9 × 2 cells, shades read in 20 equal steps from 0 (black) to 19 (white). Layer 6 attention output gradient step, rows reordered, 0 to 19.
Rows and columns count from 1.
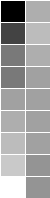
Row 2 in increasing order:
5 14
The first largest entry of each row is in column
2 2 2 2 1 1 1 1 1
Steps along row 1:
up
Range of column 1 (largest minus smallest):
19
